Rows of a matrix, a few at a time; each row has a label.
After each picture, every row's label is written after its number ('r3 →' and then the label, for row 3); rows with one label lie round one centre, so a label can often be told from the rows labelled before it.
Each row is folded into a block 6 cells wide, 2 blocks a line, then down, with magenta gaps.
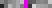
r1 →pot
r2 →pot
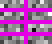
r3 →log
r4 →log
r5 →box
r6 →pot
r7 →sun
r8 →log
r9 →pot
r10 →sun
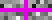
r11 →pot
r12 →log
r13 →sun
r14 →box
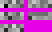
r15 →log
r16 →box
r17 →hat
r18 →pot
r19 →log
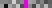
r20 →log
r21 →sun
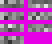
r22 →hat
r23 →sun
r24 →log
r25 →log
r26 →hat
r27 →sun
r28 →hat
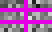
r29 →sun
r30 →hat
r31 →pot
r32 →box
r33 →log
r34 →log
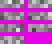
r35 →box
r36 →box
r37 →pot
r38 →pot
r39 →sun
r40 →log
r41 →box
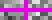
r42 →pot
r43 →box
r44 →hat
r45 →box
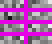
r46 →box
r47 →pot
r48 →hat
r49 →box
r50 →pot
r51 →box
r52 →box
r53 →pot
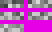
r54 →sun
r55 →box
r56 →box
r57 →box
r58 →box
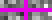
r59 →hat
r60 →sun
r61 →sun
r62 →pot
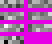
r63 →hat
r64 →box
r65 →pot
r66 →pot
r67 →box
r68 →pot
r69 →log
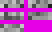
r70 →log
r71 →log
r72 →hat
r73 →pot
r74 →box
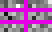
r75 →sun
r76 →pot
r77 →hat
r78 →log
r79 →log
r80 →box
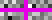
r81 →log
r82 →log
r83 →hat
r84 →box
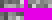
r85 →pot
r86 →pot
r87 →sun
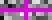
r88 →hat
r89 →box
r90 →pot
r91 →hat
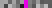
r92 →log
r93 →sun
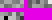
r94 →box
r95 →pot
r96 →log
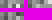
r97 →sun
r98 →pot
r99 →sun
